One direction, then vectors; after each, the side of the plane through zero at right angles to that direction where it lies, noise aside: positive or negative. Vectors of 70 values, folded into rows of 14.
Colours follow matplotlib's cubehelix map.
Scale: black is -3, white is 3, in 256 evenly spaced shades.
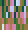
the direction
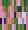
positive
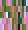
positive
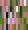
negative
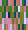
positive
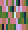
negative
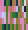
negative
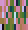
negative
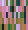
negative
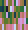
positive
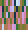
positive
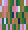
negative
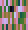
negative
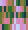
negative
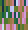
positive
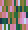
positive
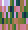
negative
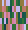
negative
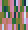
positive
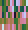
positive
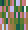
positive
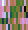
negative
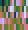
positive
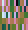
negative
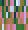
positive
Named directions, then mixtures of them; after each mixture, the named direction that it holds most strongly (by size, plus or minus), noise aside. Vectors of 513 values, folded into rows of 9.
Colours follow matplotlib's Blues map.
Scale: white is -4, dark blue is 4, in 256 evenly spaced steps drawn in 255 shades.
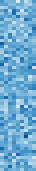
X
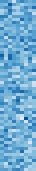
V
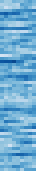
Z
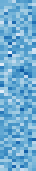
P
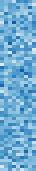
P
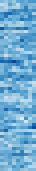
Z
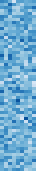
V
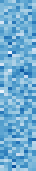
P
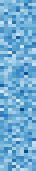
P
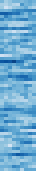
Z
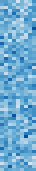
X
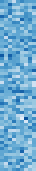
V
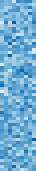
P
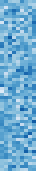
P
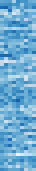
Z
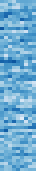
Z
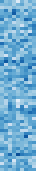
X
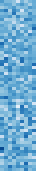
X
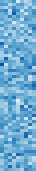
X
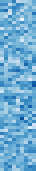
V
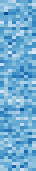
P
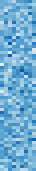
P
